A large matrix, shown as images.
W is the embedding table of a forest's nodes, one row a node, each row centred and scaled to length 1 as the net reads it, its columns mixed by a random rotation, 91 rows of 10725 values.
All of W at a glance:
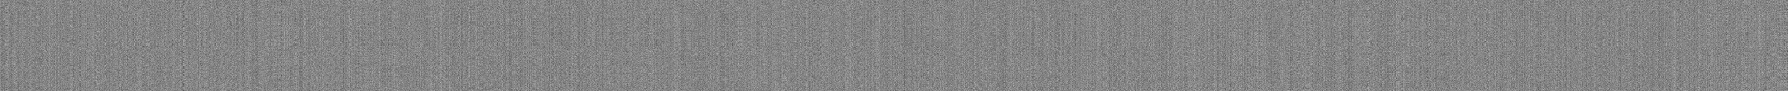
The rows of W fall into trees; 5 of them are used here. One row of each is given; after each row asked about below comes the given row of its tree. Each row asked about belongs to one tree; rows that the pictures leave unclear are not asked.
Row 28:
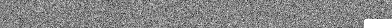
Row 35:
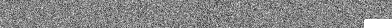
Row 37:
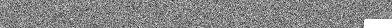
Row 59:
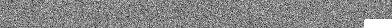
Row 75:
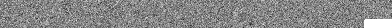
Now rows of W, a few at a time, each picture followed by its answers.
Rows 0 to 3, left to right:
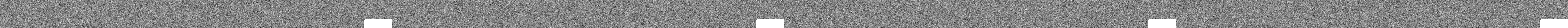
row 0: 35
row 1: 75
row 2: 75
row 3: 35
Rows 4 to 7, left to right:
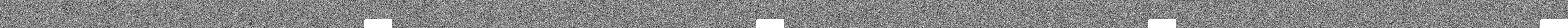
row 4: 75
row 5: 59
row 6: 37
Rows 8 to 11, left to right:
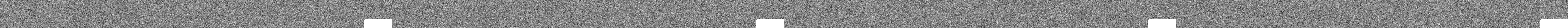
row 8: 28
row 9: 37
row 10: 35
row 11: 75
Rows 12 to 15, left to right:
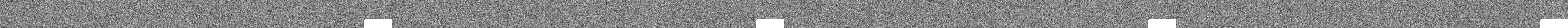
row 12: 59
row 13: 75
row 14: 28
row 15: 75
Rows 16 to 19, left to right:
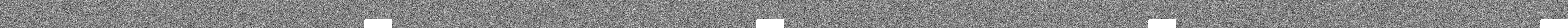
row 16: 75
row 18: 28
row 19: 28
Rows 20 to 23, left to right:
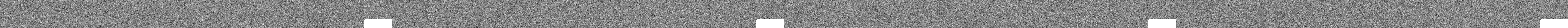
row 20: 75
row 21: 28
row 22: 37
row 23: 28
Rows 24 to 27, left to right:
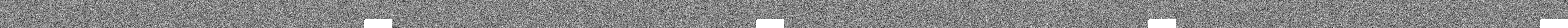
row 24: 28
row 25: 59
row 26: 75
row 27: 37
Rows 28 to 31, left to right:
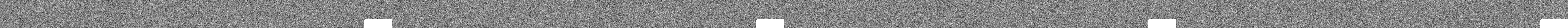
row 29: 35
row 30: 37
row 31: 75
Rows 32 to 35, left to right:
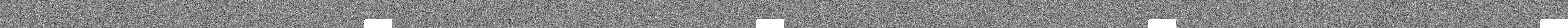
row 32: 28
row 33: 37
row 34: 28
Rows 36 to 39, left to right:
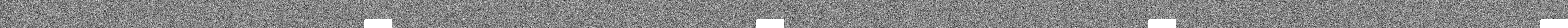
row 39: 28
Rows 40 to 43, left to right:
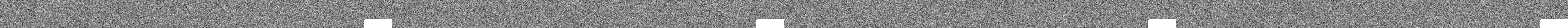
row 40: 28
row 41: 37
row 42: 35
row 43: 28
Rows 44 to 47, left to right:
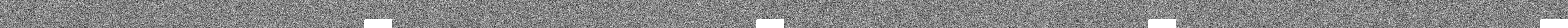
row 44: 28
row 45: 28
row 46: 75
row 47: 35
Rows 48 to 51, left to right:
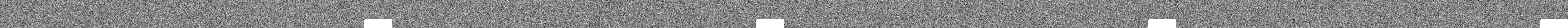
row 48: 28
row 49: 35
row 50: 59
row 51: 37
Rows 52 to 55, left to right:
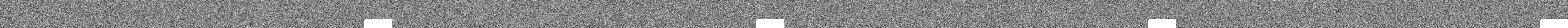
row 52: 75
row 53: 35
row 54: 35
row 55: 59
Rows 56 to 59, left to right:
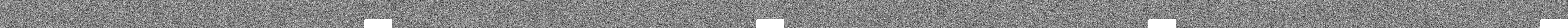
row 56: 37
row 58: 37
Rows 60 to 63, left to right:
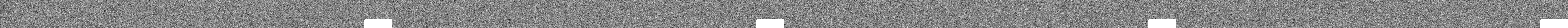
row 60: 75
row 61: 37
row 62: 75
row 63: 37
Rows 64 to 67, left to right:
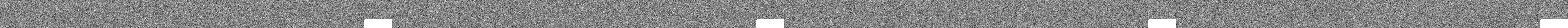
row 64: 37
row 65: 28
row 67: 75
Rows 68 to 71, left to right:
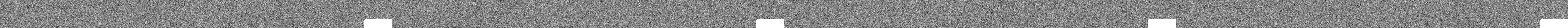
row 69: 28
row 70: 35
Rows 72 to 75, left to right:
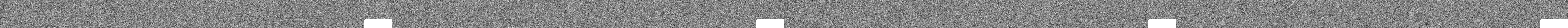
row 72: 75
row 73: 37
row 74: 75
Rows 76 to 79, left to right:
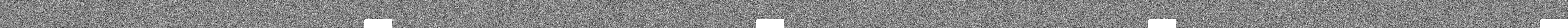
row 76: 28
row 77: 35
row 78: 35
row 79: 59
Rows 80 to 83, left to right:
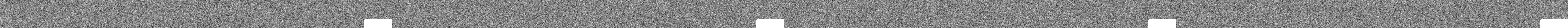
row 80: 35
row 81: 75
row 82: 37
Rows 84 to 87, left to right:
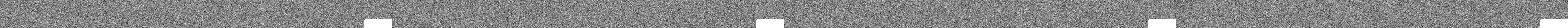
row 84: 75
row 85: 75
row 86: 75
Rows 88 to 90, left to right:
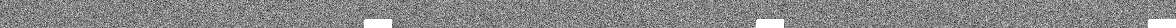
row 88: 37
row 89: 59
